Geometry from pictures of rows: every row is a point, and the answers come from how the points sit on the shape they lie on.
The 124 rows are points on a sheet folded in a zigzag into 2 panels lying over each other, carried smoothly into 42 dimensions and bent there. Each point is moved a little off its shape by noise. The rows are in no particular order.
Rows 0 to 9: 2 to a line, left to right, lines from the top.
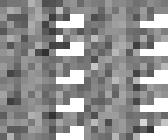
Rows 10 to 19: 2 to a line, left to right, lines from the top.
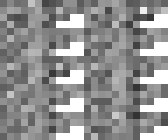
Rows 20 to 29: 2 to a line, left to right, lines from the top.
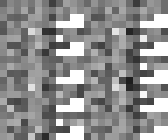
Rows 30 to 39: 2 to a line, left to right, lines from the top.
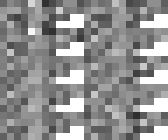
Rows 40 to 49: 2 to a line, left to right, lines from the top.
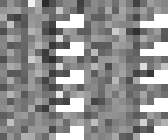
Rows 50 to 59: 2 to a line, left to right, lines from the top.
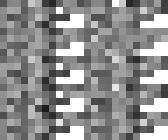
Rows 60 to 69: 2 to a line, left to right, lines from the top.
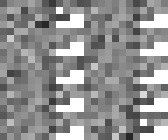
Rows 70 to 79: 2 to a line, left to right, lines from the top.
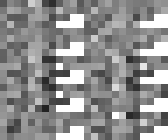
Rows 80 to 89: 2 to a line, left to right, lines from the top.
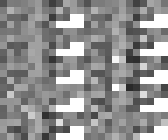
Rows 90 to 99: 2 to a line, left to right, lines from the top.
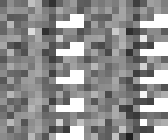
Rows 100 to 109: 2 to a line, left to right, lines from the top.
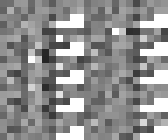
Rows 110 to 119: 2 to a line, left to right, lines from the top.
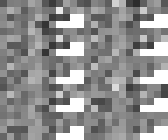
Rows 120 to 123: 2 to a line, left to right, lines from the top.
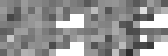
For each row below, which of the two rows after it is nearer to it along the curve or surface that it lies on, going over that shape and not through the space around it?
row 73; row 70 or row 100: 100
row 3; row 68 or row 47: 47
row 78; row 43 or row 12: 12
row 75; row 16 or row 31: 31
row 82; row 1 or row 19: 1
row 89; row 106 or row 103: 106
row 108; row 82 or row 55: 55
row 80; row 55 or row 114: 55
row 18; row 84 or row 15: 84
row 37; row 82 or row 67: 67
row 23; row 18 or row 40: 40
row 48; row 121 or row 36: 121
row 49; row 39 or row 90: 39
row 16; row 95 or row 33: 95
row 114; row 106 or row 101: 106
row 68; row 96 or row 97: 97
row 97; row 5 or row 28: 28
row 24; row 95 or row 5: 5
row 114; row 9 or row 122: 9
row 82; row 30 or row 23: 30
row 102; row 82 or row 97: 97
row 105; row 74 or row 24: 74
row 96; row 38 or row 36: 38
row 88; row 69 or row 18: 69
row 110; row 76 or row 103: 76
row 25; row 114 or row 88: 88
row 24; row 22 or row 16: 22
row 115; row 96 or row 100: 96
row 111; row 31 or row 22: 22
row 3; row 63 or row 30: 30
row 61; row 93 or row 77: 77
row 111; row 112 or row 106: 106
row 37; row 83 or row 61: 61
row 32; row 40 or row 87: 87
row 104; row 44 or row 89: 44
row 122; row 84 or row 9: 84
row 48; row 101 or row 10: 101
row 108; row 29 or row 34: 29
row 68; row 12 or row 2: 2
